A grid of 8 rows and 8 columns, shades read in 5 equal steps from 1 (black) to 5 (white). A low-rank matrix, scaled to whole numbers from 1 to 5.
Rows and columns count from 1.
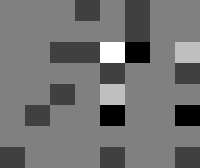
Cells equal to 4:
2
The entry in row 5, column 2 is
3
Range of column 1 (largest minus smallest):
1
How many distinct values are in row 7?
1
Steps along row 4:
same same same down up same down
